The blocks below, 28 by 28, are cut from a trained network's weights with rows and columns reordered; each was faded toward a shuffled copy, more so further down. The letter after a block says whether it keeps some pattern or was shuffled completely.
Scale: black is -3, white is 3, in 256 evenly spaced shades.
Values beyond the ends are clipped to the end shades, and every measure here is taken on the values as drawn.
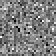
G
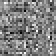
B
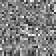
B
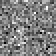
G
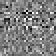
B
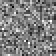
G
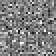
B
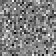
G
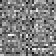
B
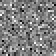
G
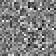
B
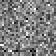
B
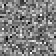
G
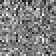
B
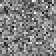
G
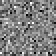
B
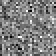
B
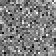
G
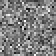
G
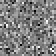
G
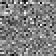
B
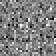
B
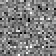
B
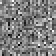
B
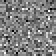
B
